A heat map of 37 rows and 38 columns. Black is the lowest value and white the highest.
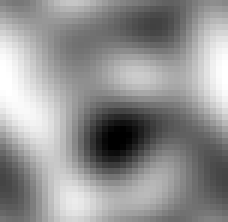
Ninth with the lowest average: centre. Histogram: bell-shaped. Ninth with the highest average: middle left. Lone odd cells: none.
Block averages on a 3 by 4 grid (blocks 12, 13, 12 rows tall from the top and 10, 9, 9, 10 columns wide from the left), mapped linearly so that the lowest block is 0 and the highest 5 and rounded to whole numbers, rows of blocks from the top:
3113 / 5102 / 2320
